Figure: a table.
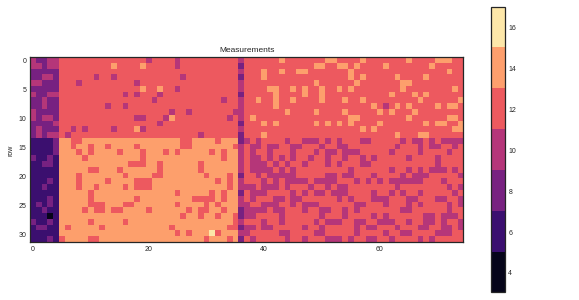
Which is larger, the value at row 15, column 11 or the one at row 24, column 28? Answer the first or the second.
the first
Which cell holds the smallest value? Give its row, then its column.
27, 3
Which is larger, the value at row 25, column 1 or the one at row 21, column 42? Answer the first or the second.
the second
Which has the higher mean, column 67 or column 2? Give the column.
67
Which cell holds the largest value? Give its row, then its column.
30, 31
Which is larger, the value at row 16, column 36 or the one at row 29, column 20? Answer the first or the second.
the second
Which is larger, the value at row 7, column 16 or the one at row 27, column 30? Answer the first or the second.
the second
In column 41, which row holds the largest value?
5
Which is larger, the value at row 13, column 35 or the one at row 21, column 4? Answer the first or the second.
the first
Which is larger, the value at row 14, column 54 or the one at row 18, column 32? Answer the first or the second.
the second
